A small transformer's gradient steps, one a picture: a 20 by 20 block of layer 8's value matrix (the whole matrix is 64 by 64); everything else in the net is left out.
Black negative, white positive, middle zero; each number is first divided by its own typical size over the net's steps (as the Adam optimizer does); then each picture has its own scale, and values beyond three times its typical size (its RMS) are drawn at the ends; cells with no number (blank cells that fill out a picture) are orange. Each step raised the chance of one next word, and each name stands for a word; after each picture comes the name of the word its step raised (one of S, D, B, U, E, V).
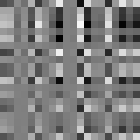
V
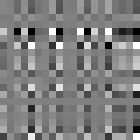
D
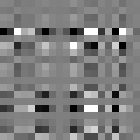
D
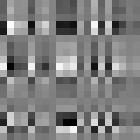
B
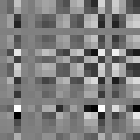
V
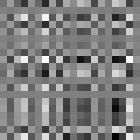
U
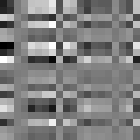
U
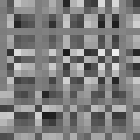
V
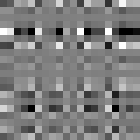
D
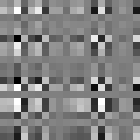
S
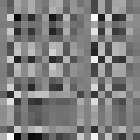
U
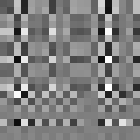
U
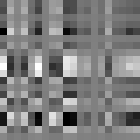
B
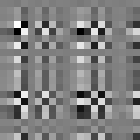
D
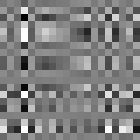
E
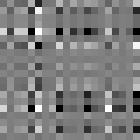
D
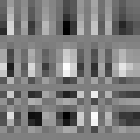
B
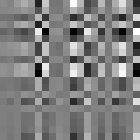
U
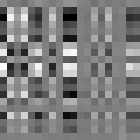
V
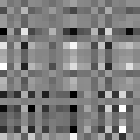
D
